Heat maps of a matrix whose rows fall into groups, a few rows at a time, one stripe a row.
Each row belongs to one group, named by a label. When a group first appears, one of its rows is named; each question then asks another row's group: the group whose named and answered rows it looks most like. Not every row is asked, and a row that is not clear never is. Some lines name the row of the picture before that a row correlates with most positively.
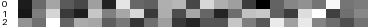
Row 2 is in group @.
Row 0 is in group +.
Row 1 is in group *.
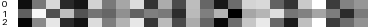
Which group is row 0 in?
*
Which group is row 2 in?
*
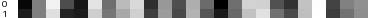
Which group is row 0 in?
*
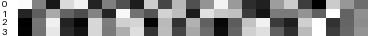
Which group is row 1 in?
+
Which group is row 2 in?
*
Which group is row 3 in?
*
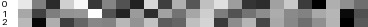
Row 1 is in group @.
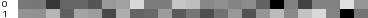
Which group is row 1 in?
@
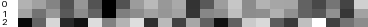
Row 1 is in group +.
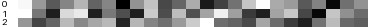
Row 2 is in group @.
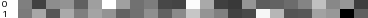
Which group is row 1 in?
@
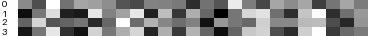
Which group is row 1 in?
*
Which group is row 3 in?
*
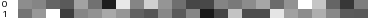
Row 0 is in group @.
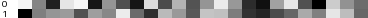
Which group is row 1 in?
+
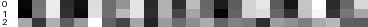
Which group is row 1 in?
*
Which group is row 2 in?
@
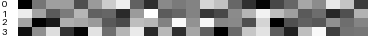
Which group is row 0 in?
+
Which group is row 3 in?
*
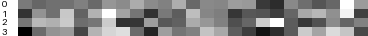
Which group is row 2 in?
@
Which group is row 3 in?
+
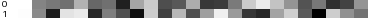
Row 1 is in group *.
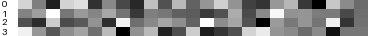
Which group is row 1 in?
@
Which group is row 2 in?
+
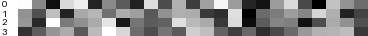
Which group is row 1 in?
@
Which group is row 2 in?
@
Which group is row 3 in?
+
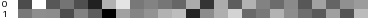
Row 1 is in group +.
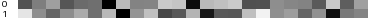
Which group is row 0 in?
+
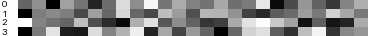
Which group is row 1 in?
+
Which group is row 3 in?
*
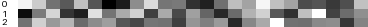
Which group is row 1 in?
*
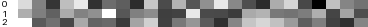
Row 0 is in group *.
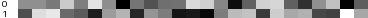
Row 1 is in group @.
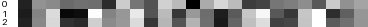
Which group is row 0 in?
+
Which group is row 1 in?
*
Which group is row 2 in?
*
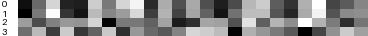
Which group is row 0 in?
*
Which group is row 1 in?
*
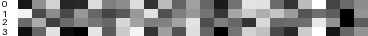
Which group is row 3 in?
*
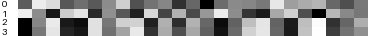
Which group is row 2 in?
*
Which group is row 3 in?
*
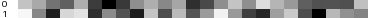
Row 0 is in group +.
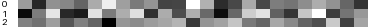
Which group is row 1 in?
*
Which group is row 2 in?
+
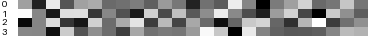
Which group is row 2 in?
*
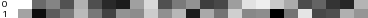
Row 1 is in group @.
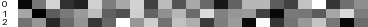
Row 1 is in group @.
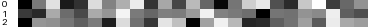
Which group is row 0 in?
*
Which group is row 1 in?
+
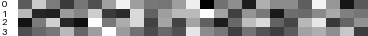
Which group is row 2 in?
*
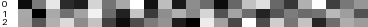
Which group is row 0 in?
*
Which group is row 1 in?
@
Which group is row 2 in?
@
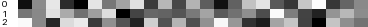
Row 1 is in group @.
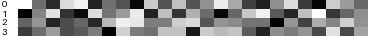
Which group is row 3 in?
+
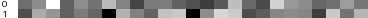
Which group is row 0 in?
@
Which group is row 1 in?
+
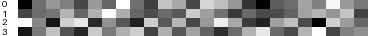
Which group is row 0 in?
+
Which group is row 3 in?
*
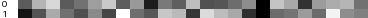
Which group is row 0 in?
@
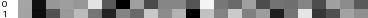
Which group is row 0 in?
@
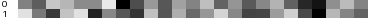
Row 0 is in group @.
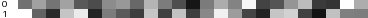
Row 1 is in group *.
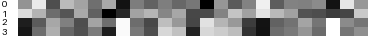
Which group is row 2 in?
+
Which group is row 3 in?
+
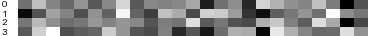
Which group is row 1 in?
+
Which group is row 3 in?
@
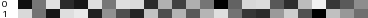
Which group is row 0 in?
*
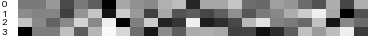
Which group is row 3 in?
+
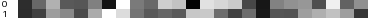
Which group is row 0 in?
+
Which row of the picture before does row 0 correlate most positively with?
0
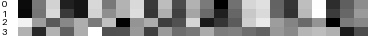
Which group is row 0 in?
*
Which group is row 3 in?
@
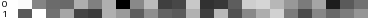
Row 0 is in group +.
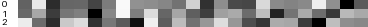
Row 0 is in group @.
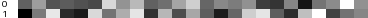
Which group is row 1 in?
*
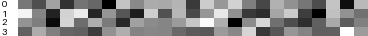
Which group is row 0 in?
+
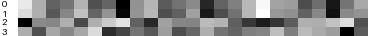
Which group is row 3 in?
@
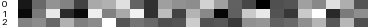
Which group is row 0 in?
+
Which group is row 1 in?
*
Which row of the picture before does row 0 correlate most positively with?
2
